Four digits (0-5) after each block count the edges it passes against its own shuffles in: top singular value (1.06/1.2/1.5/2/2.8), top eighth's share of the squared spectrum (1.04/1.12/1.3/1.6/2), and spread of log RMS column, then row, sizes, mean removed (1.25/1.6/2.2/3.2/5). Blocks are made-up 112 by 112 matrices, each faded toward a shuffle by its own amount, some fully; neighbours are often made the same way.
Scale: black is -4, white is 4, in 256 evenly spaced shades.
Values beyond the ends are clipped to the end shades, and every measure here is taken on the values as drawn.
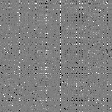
5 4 3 2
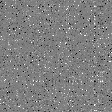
3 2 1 1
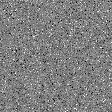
0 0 0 0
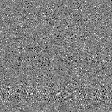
4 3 1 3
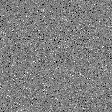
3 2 0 1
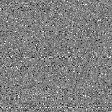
4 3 1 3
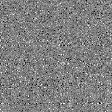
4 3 1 2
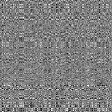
5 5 3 4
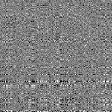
5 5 3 4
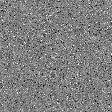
2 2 0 0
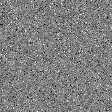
0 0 1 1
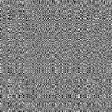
5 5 4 4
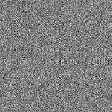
4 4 2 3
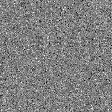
3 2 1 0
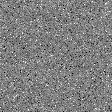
0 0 0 0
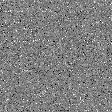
0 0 0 1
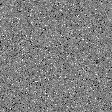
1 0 0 0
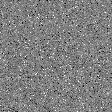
0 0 0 0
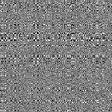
5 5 3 4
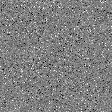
2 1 0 0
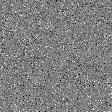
3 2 0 0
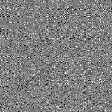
4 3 2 2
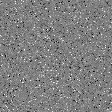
1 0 0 0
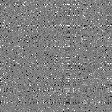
5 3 2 3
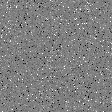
1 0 0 0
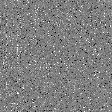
2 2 1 0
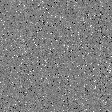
2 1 0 0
